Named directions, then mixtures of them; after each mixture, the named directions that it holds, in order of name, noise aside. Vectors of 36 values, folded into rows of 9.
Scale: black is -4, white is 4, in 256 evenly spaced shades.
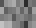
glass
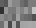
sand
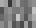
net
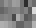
glass, net, sand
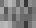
glass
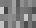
glass, net, sand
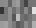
glass, net, sand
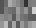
glass, sand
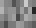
glass, net, sand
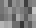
glass, net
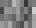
glass, net, sand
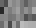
sand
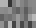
net, sand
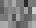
glass, net, sand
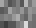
glass, net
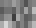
glass, net, sand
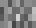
net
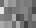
glass, net, sand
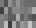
sand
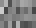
sand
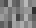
glass, net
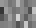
net, sand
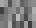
net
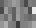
glass, net, sand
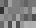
sand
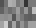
glass, sand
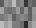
glass
